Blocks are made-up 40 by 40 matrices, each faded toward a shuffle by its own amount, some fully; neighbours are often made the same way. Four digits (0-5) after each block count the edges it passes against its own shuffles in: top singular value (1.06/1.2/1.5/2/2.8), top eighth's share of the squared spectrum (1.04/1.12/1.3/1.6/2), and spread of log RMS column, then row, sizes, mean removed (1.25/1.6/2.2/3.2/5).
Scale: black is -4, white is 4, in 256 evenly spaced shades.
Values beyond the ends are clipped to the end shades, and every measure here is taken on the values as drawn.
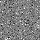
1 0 0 0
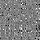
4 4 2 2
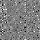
3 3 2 1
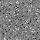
1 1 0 0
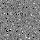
2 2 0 1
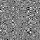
3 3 1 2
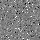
0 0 0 0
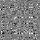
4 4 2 2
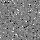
0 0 0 0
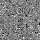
2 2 0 0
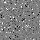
0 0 0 0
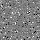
2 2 0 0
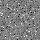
0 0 0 0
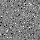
0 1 1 0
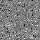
1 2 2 1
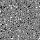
1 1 1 0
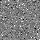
0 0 0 0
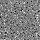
1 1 1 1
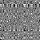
4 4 2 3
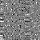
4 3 1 2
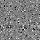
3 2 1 1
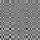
5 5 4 4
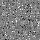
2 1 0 1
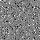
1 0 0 0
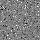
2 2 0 0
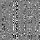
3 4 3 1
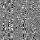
3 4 3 0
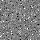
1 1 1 0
